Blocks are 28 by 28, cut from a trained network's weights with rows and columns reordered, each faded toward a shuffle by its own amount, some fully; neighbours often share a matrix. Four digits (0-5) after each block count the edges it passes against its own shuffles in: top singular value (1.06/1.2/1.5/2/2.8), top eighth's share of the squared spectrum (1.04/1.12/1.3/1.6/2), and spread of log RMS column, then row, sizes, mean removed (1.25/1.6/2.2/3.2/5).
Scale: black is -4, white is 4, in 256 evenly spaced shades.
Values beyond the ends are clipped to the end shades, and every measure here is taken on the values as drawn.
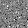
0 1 0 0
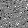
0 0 0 0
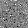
0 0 0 0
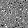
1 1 0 0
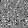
2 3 0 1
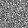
1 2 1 0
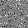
0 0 0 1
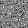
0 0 0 0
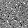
0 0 0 0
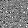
1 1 0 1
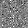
2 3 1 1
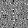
2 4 1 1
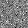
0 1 0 0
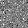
2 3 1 0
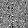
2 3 1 0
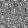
2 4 2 1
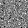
1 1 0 0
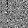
2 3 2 1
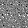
2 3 0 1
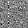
2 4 1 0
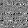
2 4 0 2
